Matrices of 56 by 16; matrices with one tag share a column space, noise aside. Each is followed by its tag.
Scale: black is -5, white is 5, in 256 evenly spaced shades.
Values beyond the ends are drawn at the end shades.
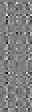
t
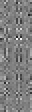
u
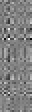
u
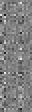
t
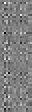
t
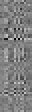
u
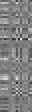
u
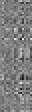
u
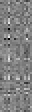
u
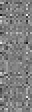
t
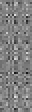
t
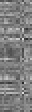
u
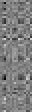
u
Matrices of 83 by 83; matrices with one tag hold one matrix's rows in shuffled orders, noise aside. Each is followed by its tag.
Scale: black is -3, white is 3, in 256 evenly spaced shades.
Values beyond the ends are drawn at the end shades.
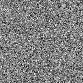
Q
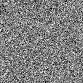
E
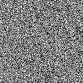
Q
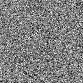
Q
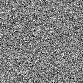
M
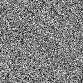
M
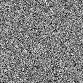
E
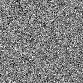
M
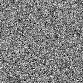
M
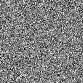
M
